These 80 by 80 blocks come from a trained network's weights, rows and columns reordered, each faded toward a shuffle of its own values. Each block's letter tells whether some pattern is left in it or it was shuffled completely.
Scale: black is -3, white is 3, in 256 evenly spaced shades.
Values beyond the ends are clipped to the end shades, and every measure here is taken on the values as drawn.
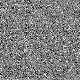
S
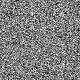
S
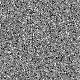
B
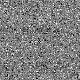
S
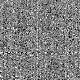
S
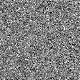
S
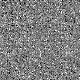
S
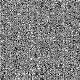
S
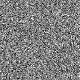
S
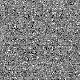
S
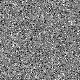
B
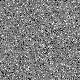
B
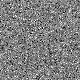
B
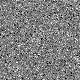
B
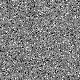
B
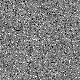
B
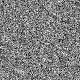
B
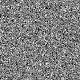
S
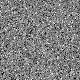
B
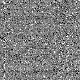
S
